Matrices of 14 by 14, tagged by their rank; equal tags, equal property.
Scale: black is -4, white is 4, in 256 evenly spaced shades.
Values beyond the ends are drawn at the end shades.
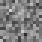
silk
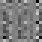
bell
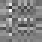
bell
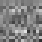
bell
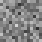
silk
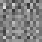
bell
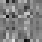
bell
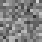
silk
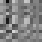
bell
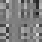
bell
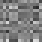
bell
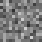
silk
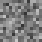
silk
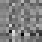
bell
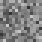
silk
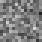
silk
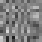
bell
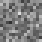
silk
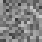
silk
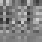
bell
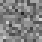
silk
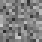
silk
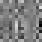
bell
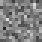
silk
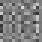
bell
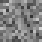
silk
